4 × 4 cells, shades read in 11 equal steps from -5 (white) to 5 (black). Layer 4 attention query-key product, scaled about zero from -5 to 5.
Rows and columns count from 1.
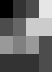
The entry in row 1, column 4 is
-4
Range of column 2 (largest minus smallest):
3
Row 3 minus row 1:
-6 -3 -3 6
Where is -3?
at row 2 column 3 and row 2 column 4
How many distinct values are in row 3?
3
